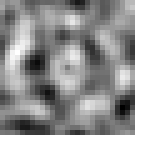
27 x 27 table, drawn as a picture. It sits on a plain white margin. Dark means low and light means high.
Calmest part: top right. Grain: blotchy. Lone odd cells: none. Rings: centred on the centre. Average level on the scale: 50%.
